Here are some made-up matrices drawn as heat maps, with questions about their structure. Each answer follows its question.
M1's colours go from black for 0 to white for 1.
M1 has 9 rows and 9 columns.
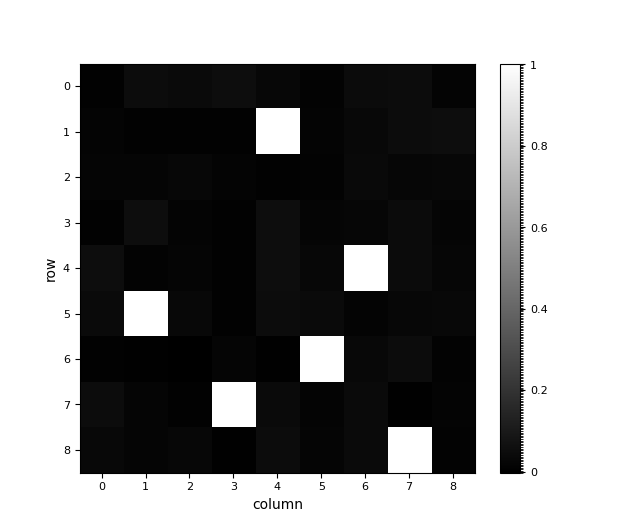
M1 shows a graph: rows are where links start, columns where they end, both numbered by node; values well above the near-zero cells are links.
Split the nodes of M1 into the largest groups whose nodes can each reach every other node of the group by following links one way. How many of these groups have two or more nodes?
1
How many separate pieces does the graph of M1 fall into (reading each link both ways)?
4
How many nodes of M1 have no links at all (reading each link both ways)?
2
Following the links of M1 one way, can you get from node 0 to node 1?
no
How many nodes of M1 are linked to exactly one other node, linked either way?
2
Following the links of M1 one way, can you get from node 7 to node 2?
no
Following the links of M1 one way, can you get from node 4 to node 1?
yes
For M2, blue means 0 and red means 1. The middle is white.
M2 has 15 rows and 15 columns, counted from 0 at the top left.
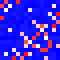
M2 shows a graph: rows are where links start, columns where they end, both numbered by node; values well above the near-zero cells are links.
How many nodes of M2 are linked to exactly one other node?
0
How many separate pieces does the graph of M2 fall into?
1
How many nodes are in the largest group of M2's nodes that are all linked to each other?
3
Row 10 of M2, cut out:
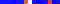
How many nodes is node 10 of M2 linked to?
3
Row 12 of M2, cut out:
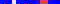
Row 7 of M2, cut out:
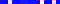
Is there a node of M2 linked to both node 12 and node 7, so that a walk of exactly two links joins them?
yes
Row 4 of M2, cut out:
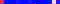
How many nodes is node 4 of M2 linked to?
2
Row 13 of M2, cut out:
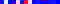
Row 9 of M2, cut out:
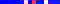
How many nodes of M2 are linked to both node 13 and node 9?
1
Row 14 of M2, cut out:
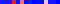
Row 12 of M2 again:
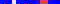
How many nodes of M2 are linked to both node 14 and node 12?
2
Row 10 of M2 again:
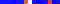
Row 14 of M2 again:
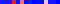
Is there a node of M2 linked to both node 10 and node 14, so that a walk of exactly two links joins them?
no
